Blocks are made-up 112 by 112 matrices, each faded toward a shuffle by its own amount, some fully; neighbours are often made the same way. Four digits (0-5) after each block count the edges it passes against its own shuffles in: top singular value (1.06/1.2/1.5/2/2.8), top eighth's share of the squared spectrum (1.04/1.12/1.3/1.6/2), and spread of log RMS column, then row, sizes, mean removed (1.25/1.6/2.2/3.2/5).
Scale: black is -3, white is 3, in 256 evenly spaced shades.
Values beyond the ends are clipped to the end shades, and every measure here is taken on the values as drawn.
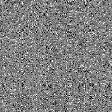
4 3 2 1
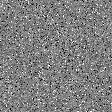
0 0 0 0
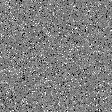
1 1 0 0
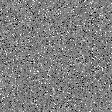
2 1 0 0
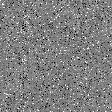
3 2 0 0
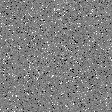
0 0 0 0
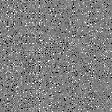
4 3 2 1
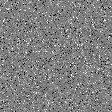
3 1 0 0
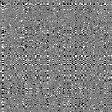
5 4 3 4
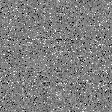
3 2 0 1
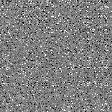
4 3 1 2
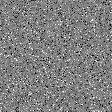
2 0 0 0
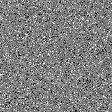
3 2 0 0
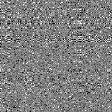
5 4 2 3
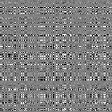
5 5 4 5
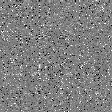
4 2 1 1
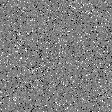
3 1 0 0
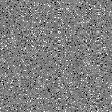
4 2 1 1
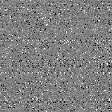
4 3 2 1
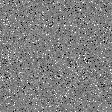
2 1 0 0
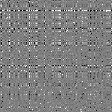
5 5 3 3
